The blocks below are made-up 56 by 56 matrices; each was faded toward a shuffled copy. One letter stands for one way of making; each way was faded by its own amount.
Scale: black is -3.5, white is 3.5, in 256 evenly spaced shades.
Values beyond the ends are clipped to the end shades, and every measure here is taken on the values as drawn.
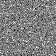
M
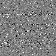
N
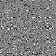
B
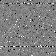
N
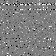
B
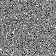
M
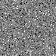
M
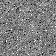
M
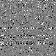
B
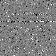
N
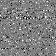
N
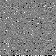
B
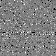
N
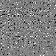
B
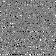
N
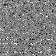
N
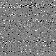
B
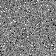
M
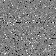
N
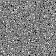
M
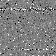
N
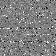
N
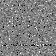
N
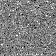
M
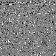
N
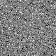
M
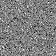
M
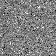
M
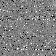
N
